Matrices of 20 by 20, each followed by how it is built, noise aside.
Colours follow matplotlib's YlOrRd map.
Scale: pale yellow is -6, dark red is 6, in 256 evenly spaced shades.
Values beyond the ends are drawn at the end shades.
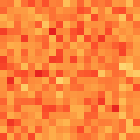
noise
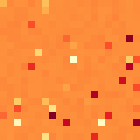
sparse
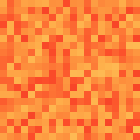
noise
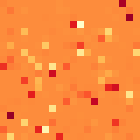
sparse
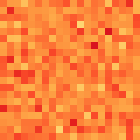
noise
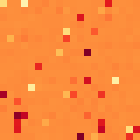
sparse
